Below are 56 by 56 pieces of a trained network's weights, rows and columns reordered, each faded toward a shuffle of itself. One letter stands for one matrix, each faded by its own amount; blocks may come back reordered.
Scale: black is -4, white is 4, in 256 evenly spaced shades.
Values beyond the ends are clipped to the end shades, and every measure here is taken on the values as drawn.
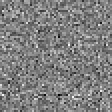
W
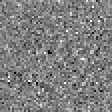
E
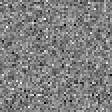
E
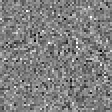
E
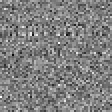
W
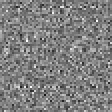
W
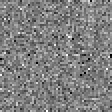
E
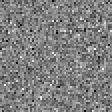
E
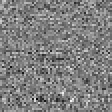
W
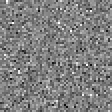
E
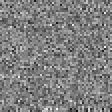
W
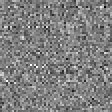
W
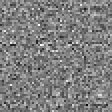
W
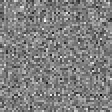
W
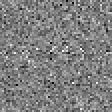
E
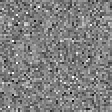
E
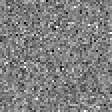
E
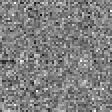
W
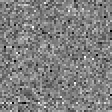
E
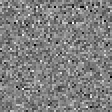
E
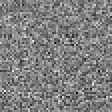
W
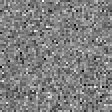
E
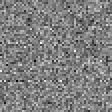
W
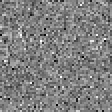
E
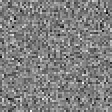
W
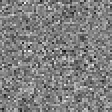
W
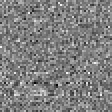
W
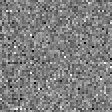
E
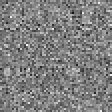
W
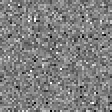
E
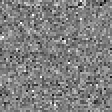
E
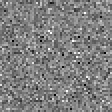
E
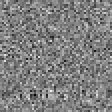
W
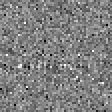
E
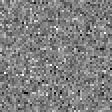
E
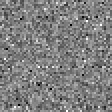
E
